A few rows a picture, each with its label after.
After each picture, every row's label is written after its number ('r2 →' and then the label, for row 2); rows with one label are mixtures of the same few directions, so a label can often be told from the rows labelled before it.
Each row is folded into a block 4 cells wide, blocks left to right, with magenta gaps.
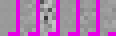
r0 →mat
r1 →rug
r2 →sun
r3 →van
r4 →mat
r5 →van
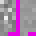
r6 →sun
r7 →van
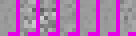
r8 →sun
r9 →van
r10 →mat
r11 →rug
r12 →van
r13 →sun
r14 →sun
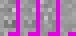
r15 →van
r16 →van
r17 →sun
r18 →rug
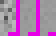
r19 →sun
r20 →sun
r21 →mat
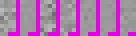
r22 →mat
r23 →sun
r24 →rug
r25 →rug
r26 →sun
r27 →rug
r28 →mat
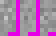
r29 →sun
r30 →sun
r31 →mat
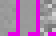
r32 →van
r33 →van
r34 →rug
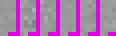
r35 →mat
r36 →van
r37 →sun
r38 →rug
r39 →rug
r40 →van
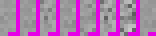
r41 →mat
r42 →van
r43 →sun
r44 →van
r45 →rug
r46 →sun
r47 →rug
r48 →van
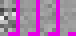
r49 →mat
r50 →mat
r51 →rug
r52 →mat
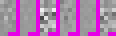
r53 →sun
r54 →sun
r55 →mat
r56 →sun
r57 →van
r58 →mat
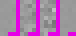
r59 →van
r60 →rug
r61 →van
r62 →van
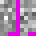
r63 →sun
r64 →mat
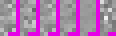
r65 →rug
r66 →van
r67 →rug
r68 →rug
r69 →rug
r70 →sun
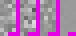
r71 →rug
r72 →van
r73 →sun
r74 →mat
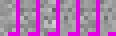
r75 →rug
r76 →mat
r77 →van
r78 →sun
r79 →mat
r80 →sun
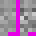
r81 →mat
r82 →mat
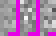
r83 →van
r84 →sun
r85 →van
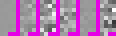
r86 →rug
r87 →rug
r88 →rug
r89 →mat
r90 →mat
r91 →van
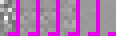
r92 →sun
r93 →mat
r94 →mat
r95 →van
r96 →mat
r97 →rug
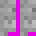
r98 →van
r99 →van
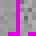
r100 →mat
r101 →sun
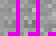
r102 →van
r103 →van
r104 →rug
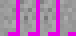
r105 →van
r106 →sun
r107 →sun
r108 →sun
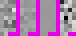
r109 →van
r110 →mat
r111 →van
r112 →sun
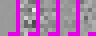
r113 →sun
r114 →van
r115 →mat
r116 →van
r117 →sun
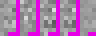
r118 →van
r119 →sun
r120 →van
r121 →van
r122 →van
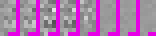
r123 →van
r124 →van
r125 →van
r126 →van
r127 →sun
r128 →rug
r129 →mat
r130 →rug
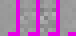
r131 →rug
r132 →mat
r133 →mat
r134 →van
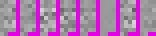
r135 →van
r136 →rug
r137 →mat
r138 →mat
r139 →mat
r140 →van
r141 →van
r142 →van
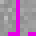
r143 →sun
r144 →mat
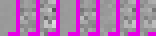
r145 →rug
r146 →mat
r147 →van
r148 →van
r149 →mat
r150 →rug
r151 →van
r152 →van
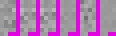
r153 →van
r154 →mat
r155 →mat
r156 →mat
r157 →sun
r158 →van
